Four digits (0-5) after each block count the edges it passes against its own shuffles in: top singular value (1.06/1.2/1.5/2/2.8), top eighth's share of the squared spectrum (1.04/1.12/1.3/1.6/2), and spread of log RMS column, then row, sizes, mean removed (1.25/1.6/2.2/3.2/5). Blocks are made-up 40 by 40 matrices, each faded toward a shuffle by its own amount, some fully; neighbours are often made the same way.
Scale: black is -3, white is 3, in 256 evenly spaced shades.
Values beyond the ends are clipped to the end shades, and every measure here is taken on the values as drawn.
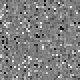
0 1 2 0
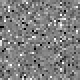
1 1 2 0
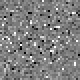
0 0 0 0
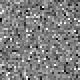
0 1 0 0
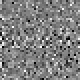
3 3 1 2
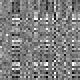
4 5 3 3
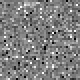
1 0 0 0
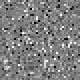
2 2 0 0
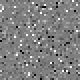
0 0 0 0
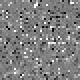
3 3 0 1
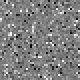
0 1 0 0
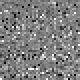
2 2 0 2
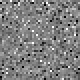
1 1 0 0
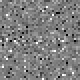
1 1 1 0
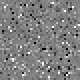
1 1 0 0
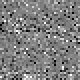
3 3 1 1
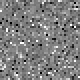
1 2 0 0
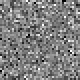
0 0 1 0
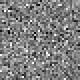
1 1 0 0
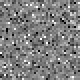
2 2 0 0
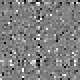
4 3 1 1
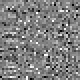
3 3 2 1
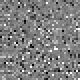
2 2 0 1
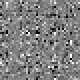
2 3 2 2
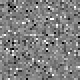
1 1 1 0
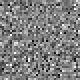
2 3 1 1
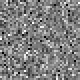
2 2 0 0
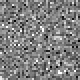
1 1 0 0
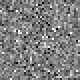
1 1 0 0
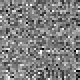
3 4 2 2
